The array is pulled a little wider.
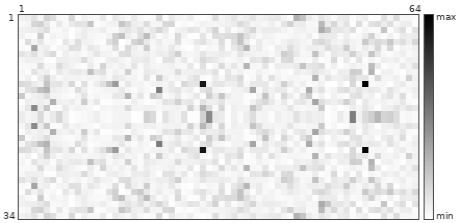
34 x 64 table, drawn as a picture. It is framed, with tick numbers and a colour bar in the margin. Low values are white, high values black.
There is no overall slope. Most values sit low, with a long tail of high ones. Overall the values sit about 10% of the way up the scale. The top and bottom halves mirror each other.
